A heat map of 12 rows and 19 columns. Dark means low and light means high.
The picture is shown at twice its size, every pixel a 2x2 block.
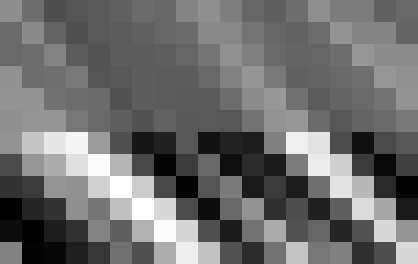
No overall slope runs across the table. Streaks slant down to the right. The halves do not mirror each other. A horizontal seam about 50% of the way down splits the table, and the top part is calmer. No single row or column stands out from its neighbours.
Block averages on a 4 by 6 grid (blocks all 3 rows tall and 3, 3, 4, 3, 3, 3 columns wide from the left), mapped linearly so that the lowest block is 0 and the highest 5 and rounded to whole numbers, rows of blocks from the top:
322333 | 322323 | 351141 | 024223
